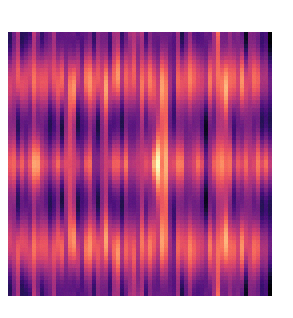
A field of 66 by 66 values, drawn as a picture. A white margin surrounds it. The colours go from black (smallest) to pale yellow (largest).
Histogram: bell-shaped. Stripes: horizontal, repeating 3 times. Mirror symmetry: top to bottom.
